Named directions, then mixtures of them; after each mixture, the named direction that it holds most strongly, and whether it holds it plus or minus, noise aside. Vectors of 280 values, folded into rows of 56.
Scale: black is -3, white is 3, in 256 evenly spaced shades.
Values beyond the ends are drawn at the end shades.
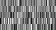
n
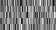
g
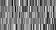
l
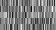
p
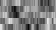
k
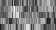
k, minus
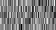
p, minus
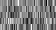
n, plus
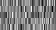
p, minus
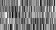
p, plus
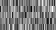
p, plus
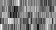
k, plus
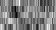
k, plus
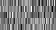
p, minus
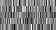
n, plus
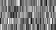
n, plus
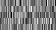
n, plus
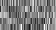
p, plus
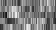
k, minus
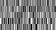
n, minus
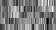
k, minus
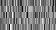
g, plus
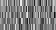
g, minus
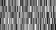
l, plus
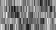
k, plus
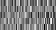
l, plus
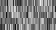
g, plus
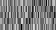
g, minus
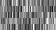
l, minus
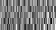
l, minus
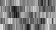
k, plus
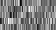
n, plus
